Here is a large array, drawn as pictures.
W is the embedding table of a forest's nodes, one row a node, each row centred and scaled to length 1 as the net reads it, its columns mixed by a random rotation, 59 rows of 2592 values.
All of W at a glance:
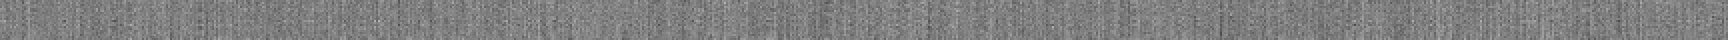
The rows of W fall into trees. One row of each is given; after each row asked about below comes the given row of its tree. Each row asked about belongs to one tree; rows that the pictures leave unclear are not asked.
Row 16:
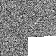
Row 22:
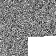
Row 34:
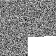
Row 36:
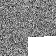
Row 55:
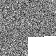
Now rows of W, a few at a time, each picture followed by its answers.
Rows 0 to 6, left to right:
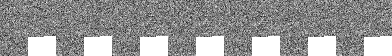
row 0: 36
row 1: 36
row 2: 16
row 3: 16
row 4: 16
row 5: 36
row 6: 36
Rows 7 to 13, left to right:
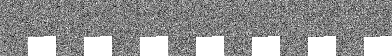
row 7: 22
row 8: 34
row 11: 36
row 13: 34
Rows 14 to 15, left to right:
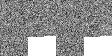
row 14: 16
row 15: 16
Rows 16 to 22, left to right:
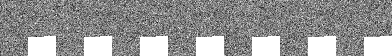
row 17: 34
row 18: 22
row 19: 34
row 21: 34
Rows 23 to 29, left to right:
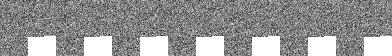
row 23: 16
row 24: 36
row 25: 34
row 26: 36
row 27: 36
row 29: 16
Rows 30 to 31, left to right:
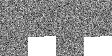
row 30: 34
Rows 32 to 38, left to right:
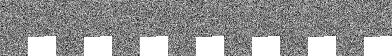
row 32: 34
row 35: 16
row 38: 36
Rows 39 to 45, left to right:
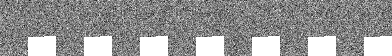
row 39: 55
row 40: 34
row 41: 34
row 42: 34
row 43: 36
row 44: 34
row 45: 34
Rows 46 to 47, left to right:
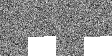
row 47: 22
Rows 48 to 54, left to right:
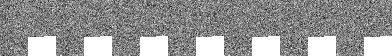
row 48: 36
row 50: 22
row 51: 34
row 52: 36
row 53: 36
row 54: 16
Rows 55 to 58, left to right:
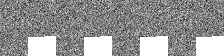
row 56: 36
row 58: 55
